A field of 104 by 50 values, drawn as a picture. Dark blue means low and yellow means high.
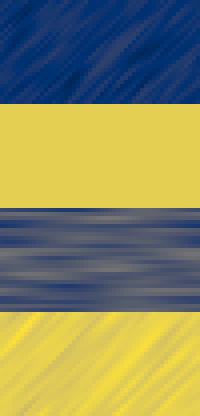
It is made of 4 by 1 panels. Panel 1,1: very low, slanting up to the right, faint in contrast. Panel 2,1: very high, flat. Panel 3,1: low, streaked across. Panel 4,1: very high, slanting up to the right, faint in contrast.
